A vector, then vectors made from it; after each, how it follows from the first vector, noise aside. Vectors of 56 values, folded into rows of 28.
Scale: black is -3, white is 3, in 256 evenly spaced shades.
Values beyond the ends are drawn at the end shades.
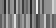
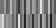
reversed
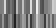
sign-scrambled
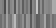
shrunk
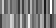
wrapped around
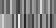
reversed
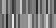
wrapped around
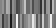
wrapped around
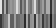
wrapped around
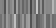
shrunk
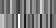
reversed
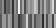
wrapped around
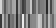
wrapped around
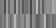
shrunk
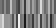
reversed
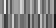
wrapped around
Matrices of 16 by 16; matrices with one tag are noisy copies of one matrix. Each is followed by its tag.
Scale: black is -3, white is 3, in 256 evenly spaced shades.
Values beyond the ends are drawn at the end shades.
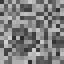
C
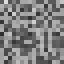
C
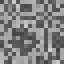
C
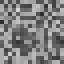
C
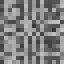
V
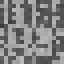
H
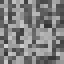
H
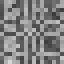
V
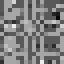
V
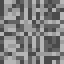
V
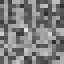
H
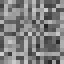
V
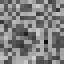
C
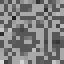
C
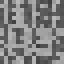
H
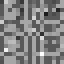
V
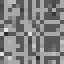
V
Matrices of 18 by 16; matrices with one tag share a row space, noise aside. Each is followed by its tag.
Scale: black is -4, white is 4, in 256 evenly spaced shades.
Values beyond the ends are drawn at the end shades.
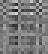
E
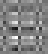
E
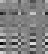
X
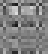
E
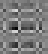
E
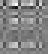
E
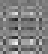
E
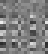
X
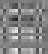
E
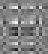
E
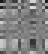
X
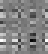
X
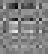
E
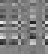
X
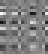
X
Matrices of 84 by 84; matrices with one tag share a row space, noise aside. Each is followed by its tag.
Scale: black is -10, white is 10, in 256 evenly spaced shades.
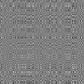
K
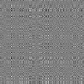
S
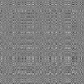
K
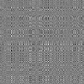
S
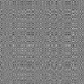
K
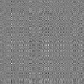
S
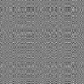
K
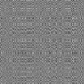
K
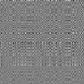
K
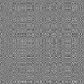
K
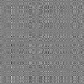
S
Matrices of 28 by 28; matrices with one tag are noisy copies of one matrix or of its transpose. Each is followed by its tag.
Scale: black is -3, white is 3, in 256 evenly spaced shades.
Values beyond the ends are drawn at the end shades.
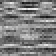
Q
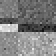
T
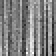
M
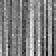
M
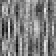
Q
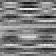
Q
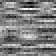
Q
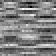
Q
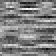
Q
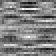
Q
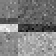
T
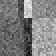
T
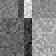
T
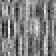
Q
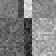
T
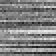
M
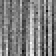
M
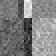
T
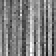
M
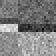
T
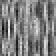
Q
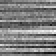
M
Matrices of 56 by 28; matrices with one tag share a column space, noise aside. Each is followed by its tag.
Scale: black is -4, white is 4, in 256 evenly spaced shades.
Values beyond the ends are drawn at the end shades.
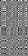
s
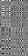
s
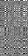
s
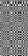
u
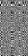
u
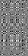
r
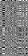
s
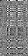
s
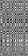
r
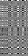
s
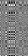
u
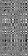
r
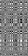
r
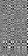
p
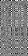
s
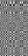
u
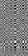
p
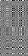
s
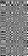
u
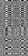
s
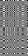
s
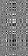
r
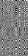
s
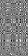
r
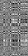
r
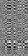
p
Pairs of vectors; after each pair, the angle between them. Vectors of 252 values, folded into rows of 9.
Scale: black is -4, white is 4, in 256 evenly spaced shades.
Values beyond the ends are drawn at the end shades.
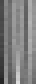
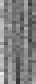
nearly opposite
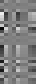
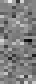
orthogonal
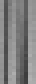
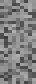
orthogonal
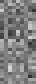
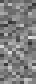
partly aligned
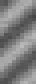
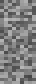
orthogonal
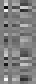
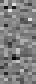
partly aligned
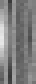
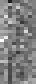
partly aligned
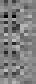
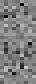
partly aligned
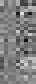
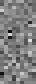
orthogonal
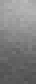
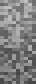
partly aligned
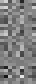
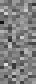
partly aligned
